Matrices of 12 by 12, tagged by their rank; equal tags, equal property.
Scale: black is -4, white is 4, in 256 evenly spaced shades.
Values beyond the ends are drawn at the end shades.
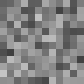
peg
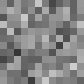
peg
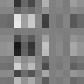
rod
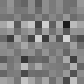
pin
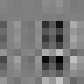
rod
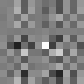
pin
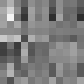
pin
